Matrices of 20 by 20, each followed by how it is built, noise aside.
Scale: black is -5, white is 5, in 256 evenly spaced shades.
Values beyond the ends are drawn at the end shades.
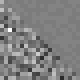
lower triangular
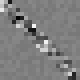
banded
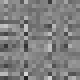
low rank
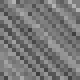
Toeplitz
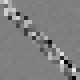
banded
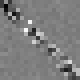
banded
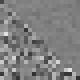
lower triangular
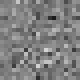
low rank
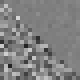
lower triangular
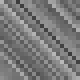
Toeplitz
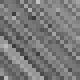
Toeplitz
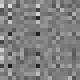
low rank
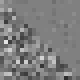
lower triangular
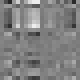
low rank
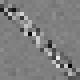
banded
